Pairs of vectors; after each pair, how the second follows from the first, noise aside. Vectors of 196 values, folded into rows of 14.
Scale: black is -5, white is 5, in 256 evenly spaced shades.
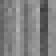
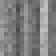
negated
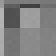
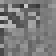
sign-scrambled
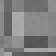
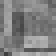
negated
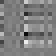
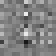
sign-scrambled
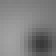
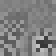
sign-scrambled
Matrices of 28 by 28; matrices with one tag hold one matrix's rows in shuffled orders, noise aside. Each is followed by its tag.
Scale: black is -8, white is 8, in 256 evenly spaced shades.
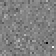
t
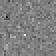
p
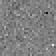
t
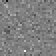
p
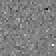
t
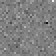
t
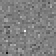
p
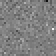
t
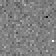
t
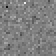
p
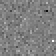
t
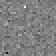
p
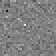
p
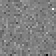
t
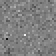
p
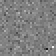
t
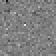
p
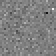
t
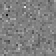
p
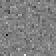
p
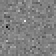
p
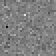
p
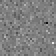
t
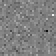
t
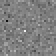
p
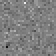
p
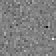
t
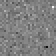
t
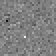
p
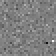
t
